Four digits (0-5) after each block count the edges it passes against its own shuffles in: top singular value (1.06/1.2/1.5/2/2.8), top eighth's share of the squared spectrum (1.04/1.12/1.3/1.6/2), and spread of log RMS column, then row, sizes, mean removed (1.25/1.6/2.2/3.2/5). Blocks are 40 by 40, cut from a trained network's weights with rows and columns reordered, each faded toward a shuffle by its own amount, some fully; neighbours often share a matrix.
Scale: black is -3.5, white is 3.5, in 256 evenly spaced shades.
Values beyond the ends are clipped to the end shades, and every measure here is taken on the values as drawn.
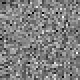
2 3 1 0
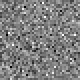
0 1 0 0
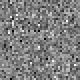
2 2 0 0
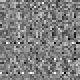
3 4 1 2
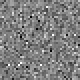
1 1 0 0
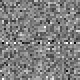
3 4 1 2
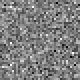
0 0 0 0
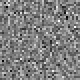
2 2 0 0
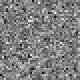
1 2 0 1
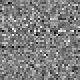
3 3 0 2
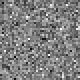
0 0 0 0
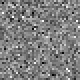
1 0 0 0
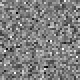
0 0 0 0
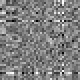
4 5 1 2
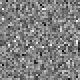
1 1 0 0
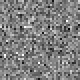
2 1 0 1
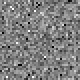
0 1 0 0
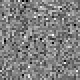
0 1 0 0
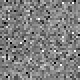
2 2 1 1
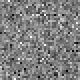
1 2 0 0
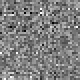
3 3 1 2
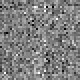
2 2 1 1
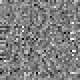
2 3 0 2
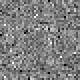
1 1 0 0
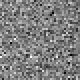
2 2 1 0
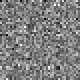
3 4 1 2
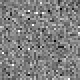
1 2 0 0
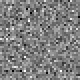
2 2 0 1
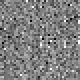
2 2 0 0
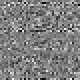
3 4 0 3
